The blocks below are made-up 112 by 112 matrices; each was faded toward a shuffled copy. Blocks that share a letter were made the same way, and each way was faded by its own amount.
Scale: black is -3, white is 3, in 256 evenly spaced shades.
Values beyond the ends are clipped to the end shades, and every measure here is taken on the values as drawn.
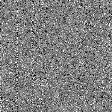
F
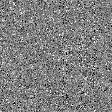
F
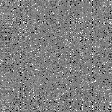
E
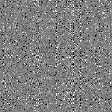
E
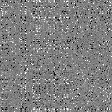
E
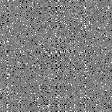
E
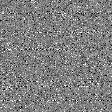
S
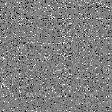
E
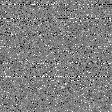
S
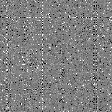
E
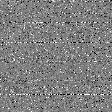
S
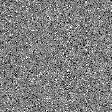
F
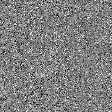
F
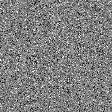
F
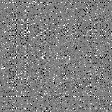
E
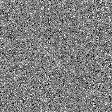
F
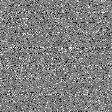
S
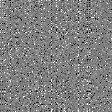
E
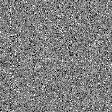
F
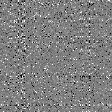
E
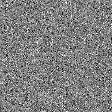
F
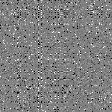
E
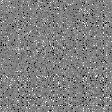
E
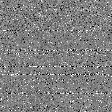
S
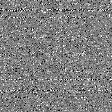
S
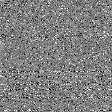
S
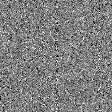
F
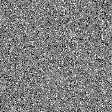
F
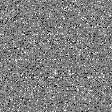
S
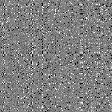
E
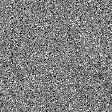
F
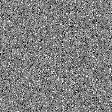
F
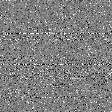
S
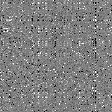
E
